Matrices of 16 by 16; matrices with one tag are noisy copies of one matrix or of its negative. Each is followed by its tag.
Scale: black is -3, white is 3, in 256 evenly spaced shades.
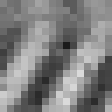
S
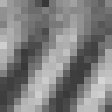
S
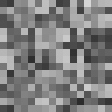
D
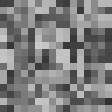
D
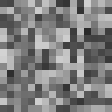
D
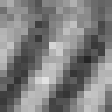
S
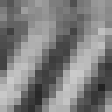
S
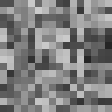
D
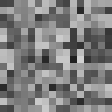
D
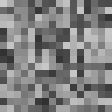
D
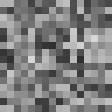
D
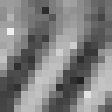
S
